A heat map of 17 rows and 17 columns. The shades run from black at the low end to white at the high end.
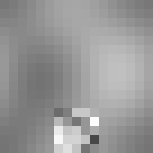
No regular stripes run through it. Overall the values sit about 60% of the way up the scale. The bottom middle is the roughest part. An odd patch, rougher than its surroundings, sits in the bottom middle.
